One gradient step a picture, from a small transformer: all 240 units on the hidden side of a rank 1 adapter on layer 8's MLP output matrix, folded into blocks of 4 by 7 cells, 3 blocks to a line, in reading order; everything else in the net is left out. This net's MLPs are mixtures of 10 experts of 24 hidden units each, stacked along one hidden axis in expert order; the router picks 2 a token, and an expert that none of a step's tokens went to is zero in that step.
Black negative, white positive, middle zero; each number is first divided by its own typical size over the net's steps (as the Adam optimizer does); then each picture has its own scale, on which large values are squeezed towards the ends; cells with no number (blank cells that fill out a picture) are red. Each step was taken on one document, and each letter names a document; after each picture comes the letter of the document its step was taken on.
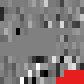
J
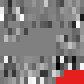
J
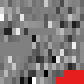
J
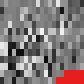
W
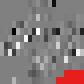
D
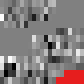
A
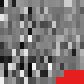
W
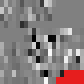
A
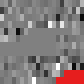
J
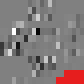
D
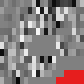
W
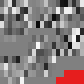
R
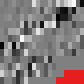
W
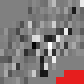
A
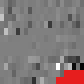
J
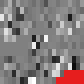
J
